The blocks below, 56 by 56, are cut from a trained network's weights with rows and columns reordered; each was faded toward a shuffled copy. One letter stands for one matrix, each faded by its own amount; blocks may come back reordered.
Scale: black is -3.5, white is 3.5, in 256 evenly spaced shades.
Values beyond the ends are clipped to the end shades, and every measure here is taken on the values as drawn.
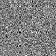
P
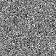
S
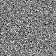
S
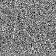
S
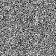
S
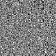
P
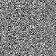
P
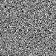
P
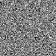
P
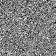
S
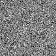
S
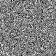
S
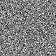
S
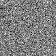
S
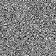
P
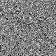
S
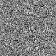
P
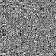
P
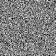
P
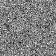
S
